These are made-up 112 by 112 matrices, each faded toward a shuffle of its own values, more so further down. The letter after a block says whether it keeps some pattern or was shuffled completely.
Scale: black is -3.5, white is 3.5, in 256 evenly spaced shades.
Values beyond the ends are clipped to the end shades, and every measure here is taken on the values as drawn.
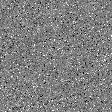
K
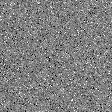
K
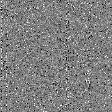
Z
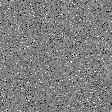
K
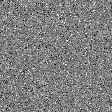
K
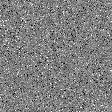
K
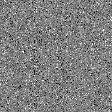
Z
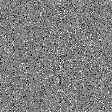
Z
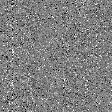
Z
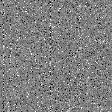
Z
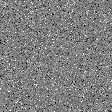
K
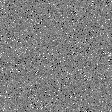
K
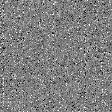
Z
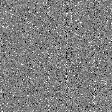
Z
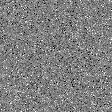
K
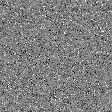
K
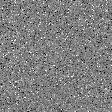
K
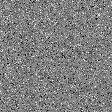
K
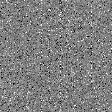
Z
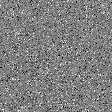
K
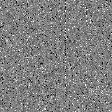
Z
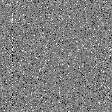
Z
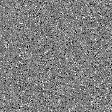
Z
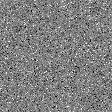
K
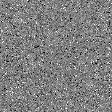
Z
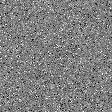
K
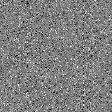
Z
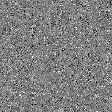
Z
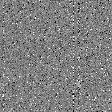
Z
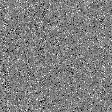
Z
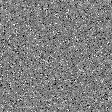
K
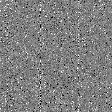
Z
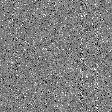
Z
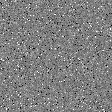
K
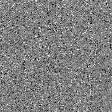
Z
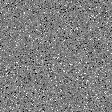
K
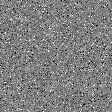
K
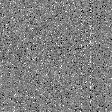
Z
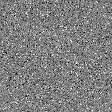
K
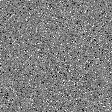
K
